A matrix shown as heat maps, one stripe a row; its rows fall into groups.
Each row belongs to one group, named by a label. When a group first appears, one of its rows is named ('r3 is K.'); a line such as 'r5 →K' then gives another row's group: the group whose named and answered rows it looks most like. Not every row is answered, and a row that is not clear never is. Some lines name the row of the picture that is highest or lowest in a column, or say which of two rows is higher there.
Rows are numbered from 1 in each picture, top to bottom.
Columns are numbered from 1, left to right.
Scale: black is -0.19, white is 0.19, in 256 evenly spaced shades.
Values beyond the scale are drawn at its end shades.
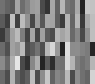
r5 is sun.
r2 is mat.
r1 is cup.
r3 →sun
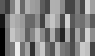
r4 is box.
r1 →cup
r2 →mat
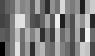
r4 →box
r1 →cup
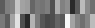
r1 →box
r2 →sun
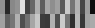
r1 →mat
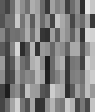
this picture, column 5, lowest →4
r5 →cup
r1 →cup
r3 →cup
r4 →sun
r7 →cup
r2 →box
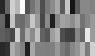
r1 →mat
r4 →sun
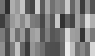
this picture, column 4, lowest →3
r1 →mat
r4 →sun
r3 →mat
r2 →box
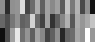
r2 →sun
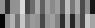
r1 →mat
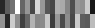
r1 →box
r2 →sun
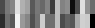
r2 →box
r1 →box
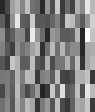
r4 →cup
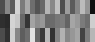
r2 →sun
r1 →box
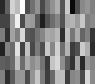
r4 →box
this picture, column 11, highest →5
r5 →cup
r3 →mat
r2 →sun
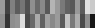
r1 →cup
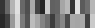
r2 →sun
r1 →sun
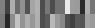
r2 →cup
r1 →mat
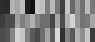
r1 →mat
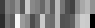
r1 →box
